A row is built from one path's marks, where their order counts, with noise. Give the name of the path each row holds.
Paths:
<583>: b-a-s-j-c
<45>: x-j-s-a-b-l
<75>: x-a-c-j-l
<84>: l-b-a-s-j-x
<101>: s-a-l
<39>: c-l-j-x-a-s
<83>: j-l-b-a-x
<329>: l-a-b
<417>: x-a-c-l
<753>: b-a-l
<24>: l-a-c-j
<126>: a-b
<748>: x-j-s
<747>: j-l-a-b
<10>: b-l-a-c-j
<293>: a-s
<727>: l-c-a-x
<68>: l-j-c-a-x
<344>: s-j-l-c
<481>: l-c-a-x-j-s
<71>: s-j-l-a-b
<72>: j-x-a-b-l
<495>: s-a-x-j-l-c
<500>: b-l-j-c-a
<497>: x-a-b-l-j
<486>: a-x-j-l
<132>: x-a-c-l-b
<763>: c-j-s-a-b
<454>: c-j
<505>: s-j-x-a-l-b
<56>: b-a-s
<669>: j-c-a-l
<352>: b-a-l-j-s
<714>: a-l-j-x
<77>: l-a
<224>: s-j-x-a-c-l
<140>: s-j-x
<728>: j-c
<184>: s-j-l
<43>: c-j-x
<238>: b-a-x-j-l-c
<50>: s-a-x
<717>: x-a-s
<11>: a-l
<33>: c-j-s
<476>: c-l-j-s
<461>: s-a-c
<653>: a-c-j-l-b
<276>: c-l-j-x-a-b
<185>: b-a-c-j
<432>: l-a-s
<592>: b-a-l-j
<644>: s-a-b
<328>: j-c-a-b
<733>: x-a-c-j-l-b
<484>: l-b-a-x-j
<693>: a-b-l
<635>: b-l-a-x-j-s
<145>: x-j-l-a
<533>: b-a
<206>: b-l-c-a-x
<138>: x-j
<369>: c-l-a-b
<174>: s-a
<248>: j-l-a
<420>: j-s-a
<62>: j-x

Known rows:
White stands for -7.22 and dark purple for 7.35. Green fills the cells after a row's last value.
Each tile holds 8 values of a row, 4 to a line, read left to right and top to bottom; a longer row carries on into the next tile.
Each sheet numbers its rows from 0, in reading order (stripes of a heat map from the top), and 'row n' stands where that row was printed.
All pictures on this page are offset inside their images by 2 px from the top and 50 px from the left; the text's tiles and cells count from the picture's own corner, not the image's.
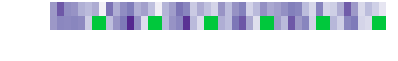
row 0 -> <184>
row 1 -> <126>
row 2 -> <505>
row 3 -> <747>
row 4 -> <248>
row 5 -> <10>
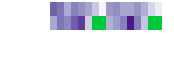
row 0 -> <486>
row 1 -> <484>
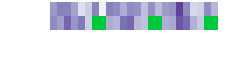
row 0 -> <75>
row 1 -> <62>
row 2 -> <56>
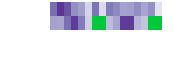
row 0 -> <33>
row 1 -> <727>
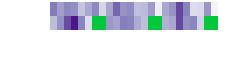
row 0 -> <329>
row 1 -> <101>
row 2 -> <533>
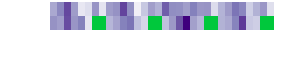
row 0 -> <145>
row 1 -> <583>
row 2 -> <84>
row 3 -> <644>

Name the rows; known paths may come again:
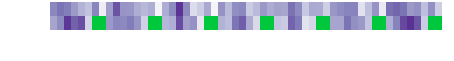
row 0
<77>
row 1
<184>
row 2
<500>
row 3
<747>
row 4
<206>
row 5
<753>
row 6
<481>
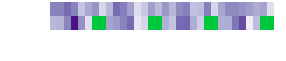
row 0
<276>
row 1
<461>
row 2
<328>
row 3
<50>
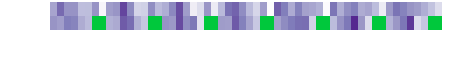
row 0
<101>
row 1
<56>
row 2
<145>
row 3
<174>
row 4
<11>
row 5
<126>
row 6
<140>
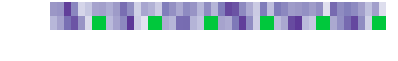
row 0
<635>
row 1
<71>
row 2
<62>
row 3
<39>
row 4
<727>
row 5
<293>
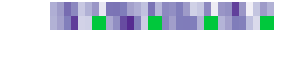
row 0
<644>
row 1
<432>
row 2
<45>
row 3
<583>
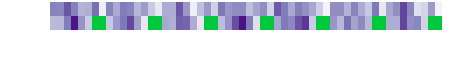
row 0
<763>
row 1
<653>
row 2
<733>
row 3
<329>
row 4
<486>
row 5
<669>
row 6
<533>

